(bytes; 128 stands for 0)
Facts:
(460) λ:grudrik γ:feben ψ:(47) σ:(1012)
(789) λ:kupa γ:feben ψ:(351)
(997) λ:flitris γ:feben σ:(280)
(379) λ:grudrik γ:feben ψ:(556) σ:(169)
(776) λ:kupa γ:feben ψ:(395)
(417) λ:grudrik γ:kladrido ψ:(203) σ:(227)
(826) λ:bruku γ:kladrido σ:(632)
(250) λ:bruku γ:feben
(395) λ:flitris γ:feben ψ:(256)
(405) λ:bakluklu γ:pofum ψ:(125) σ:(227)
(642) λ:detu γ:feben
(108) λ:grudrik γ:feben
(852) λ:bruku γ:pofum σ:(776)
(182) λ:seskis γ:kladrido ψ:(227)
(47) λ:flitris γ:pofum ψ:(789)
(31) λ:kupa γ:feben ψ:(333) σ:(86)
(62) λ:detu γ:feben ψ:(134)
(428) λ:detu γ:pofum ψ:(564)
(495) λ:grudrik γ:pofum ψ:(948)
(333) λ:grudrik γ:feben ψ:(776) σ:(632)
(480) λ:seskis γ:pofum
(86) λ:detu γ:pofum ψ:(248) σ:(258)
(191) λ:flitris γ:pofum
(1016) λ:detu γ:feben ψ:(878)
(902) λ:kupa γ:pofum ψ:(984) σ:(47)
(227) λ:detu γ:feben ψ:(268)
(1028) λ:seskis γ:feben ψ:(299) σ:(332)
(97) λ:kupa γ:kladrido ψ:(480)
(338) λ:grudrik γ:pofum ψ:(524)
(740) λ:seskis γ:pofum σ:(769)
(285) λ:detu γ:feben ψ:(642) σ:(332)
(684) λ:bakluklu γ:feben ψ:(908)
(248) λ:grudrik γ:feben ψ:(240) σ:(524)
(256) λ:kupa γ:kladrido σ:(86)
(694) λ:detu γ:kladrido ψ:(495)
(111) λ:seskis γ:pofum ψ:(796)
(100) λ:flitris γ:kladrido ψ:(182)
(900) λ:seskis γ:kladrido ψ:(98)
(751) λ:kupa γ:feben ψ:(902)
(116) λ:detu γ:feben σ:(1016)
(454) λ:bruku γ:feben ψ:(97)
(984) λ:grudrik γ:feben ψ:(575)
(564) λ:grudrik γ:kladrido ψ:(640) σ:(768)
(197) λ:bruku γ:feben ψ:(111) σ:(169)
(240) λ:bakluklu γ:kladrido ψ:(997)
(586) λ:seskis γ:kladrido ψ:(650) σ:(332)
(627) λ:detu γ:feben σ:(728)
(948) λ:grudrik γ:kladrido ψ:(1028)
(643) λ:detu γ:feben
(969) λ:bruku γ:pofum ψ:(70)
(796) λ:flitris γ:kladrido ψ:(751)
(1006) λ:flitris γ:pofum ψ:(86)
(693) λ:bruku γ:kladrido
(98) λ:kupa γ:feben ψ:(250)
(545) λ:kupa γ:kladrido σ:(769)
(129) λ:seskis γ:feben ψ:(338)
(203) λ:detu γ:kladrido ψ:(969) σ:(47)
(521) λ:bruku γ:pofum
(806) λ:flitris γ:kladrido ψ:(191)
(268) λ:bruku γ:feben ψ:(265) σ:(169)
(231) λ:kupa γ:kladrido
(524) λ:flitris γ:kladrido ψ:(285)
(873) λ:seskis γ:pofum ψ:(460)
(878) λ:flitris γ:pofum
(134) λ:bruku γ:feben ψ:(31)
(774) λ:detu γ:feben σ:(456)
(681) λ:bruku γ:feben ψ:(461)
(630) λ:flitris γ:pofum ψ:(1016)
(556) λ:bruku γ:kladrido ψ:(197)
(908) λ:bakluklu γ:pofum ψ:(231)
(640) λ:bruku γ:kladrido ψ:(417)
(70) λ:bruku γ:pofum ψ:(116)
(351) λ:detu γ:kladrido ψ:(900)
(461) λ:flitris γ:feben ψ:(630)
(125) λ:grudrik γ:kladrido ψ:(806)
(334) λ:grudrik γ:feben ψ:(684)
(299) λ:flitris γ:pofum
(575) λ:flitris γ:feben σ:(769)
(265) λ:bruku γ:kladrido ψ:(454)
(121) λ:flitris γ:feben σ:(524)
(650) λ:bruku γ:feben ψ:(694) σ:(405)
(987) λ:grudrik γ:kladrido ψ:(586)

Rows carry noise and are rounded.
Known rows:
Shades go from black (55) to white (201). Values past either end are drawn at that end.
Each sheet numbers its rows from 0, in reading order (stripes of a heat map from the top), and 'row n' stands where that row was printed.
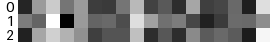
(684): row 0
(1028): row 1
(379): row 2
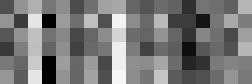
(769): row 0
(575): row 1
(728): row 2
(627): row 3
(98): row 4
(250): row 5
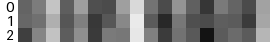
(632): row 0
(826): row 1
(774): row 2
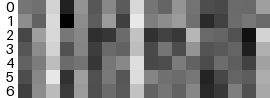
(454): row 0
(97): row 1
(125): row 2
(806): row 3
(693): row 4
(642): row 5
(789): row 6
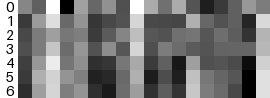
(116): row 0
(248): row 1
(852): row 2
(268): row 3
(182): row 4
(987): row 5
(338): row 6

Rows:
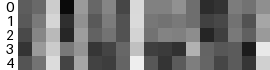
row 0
(751)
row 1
(997)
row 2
(776)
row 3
(460)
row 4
(333)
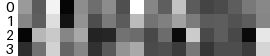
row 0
(984)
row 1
(70)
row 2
(428)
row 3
(740)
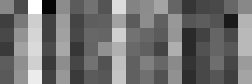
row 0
(480)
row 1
(191)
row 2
(1016)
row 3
(227)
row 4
(231)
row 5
(694)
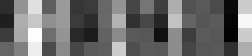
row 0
(908)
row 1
(334)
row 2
(586)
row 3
(240)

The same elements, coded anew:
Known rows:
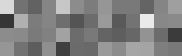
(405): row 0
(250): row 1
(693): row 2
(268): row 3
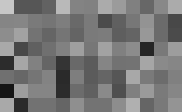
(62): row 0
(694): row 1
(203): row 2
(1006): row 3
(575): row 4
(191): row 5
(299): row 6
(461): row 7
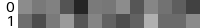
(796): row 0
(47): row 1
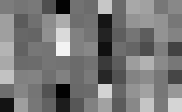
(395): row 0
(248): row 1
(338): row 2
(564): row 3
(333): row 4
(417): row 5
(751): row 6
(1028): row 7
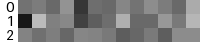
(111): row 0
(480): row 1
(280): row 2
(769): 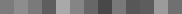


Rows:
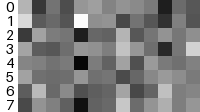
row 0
(100)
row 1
(987)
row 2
(902)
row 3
(873)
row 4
(878)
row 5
(108)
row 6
(969)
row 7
(98)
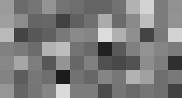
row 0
(650)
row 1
(642)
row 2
(129)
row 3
(908)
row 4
(948)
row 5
(789)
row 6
(556)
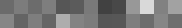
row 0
(285)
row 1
(258)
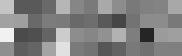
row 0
(681)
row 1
(495)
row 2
(379)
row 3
(86)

